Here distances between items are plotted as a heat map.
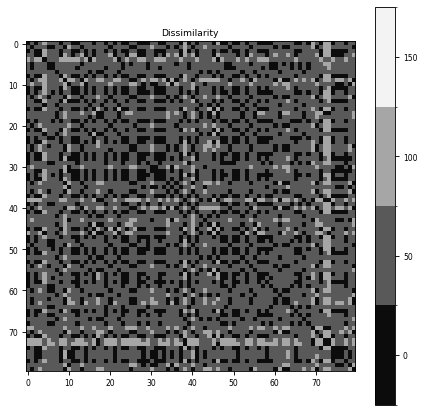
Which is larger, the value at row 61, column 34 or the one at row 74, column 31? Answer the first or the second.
the first
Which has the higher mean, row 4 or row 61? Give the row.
4
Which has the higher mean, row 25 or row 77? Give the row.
25
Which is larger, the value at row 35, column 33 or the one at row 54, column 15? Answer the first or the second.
the second
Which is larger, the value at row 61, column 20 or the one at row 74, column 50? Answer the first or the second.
the first
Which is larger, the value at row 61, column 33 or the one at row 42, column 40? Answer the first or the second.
the second
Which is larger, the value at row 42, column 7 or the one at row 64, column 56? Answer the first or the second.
the second
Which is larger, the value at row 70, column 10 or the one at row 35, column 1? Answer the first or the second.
the first
